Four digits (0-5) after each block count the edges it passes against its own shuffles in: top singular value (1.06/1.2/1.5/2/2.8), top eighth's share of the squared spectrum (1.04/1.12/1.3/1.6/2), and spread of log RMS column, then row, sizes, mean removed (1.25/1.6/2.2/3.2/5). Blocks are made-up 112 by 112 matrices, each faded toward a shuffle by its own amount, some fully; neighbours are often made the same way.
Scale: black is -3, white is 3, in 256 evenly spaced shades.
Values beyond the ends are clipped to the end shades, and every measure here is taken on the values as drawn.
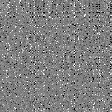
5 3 2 2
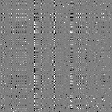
5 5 3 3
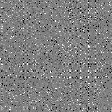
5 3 2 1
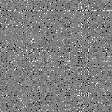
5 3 2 2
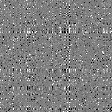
5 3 3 2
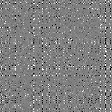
5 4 3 3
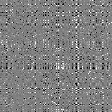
5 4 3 3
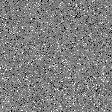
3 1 0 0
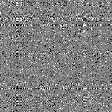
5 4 2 3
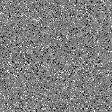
3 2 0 2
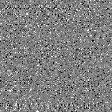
4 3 1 2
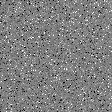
0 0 0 0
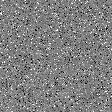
0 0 0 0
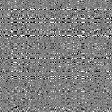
5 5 3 4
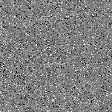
3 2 1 1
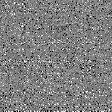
4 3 1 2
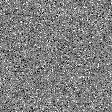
1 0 0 0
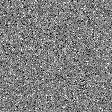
2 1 0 0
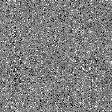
3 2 2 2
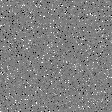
0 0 0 0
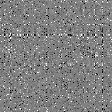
4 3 2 2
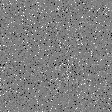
2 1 0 0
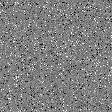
2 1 0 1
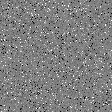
0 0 0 0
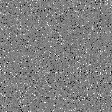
3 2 1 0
